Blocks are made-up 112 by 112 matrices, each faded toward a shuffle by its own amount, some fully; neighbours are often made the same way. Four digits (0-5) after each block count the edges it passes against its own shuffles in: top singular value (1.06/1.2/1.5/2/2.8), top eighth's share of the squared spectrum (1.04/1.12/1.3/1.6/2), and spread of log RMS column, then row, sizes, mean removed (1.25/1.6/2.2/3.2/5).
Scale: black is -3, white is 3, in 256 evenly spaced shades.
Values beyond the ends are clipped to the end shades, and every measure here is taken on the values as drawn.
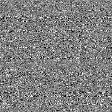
1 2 0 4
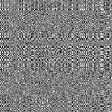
5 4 4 4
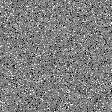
2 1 0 0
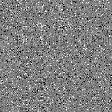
4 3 1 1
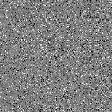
4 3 2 1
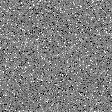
2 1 0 0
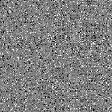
4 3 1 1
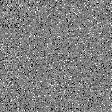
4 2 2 1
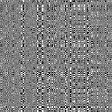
5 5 4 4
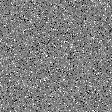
2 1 0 0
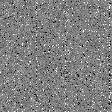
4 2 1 0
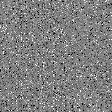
3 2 1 0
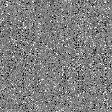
3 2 2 1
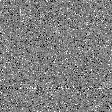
1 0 0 1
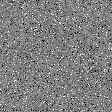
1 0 0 0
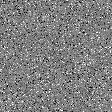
0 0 0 0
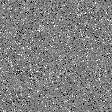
0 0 0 1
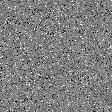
0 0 0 0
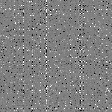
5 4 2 2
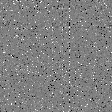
3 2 1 0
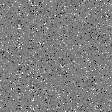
3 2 1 0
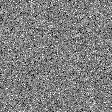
0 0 0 0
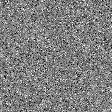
0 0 0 0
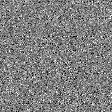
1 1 0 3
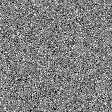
0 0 0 0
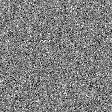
0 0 0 1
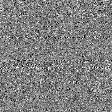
1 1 0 3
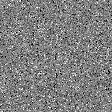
1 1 0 0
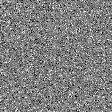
3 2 0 1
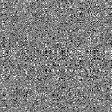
4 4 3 3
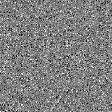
4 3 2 2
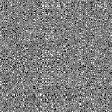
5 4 3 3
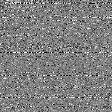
2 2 0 4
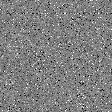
1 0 0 1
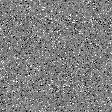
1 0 0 1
